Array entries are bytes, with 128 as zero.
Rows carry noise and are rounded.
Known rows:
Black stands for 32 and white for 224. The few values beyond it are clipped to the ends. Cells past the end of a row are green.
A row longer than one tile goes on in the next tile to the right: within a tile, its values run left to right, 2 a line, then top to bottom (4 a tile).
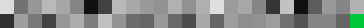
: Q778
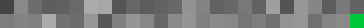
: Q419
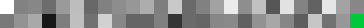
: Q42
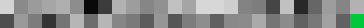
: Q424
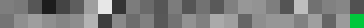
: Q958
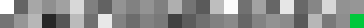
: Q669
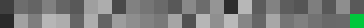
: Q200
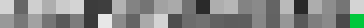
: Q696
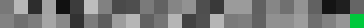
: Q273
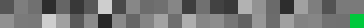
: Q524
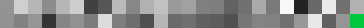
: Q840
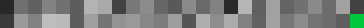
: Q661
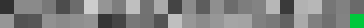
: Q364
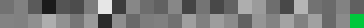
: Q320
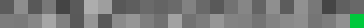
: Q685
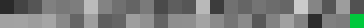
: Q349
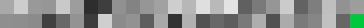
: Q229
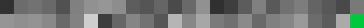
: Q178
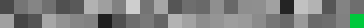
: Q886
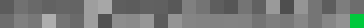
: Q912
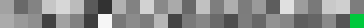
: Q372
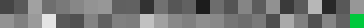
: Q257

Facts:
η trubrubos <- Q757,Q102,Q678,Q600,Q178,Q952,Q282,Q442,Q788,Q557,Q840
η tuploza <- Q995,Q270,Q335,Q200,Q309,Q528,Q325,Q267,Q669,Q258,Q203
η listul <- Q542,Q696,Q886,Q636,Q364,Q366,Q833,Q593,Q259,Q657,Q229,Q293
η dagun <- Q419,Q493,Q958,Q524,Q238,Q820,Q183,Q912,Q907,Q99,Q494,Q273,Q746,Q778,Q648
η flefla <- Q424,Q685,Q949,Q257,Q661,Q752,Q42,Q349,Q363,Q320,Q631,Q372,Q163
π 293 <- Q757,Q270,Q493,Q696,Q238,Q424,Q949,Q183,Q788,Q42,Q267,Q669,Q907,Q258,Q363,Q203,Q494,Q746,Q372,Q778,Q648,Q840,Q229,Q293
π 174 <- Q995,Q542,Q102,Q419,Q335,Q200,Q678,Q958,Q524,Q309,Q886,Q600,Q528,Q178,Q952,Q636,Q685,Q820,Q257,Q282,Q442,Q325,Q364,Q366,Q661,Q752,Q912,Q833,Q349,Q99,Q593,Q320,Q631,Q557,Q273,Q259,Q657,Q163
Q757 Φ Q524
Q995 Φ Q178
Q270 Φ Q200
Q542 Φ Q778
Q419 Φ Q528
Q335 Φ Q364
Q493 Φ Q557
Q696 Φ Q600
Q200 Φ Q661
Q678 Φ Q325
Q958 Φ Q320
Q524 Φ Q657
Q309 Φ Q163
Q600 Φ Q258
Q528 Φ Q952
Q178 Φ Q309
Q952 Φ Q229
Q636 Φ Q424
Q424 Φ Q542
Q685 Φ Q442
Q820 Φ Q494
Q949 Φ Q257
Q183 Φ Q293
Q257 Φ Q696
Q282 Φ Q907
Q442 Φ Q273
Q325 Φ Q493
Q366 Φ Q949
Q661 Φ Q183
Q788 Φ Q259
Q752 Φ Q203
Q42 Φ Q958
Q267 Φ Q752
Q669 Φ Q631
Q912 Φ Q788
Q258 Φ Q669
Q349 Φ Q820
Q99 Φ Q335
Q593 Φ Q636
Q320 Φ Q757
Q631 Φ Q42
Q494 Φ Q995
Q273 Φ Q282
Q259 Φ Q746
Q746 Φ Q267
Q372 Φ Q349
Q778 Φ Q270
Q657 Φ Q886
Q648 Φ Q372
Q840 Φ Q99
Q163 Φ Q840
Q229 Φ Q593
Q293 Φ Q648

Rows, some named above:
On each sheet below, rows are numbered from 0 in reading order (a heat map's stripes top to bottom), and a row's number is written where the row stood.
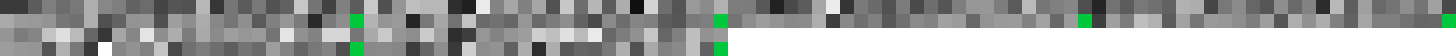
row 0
Q820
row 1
Q494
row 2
Q958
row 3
Q661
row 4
Q648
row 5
Q229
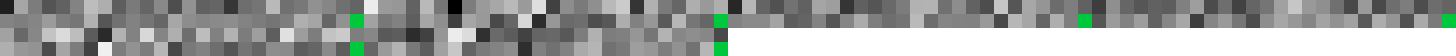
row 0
Q335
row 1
Q757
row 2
Q952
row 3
Q636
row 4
Q372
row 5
Q631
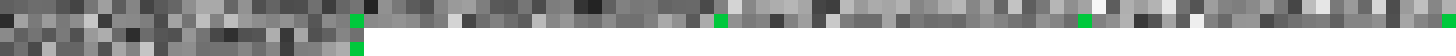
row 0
Q542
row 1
Q309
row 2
Q493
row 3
Q258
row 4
Q259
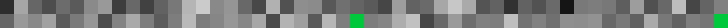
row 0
Q593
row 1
Q600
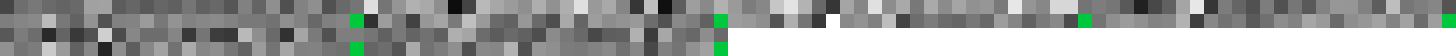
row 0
Q366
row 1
Q778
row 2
Q648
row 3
Q958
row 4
Q524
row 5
Q752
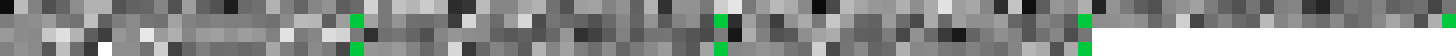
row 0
Q99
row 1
Q949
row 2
Q778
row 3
Q309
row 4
Q293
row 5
Q178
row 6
Q163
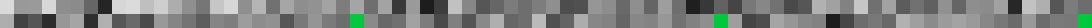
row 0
Q907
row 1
Q282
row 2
Q886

